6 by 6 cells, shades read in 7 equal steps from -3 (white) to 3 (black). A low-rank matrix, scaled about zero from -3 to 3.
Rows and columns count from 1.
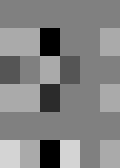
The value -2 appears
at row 6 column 1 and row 6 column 4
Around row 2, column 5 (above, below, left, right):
0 0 0 -1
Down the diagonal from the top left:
0 -1 -1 0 0 -1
